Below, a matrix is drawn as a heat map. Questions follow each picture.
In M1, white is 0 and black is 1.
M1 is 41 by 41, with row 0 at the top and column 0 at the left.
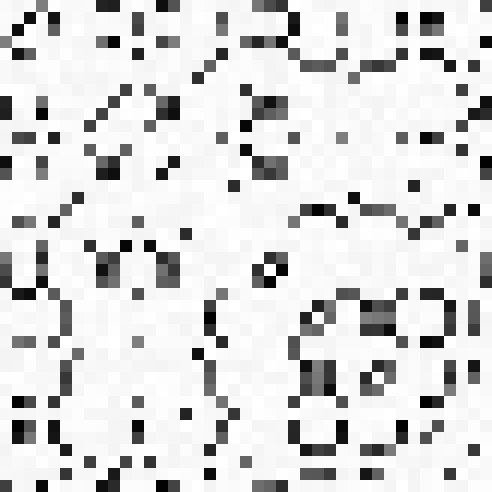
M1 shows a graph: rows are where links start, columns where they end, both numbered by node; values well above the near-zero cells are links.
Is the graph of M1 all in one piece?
no
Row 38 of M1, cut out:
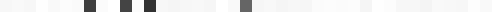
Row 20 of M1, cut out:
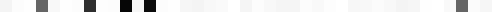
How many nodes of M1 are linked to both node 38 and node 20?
3
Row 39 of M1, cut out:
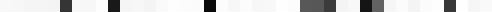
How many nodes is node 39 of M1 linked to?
9
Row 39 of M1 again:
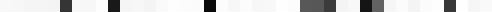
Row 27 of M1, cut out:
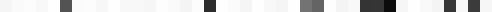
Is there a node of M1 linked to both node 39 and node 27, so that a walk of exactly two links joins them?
yes
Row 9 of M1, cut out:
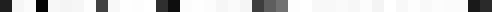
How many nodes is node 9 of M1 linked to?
10
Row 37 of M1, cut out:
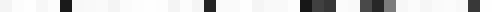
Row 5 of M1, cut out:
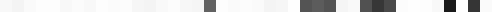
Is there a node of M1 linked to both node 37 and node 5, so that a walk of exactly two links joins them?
yes
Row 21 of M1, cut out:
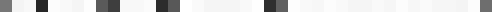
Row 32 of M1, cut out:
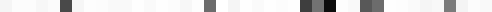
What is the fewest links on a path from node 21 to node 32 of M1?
4
